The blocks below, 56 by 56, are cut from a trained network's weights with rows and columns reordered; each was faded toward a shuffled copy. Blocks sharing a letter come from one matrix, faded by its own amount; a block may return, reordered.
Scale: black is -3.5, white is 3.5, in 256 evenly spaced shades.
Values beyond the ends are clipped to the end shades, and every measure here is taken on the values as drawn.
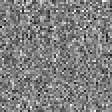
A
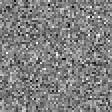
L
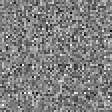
A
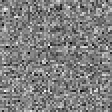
A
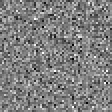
L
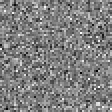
L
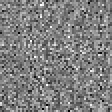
L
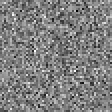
A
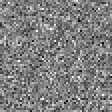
L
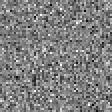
L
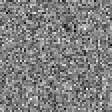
A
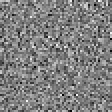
A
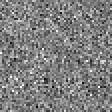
A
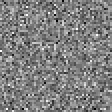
L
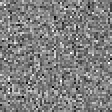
L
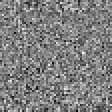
A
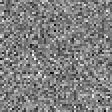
A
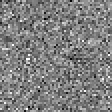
L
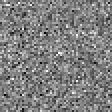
L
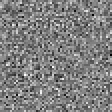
A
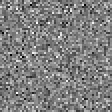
L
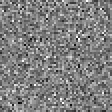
L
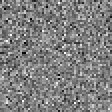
L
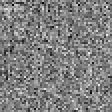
A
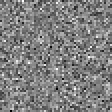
L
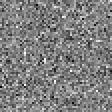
L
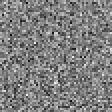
A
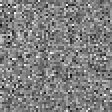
L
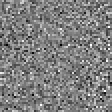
L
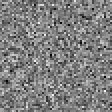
A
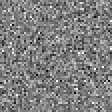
L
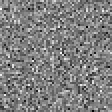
L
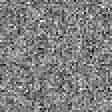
A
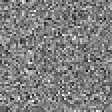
A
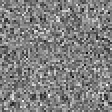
A
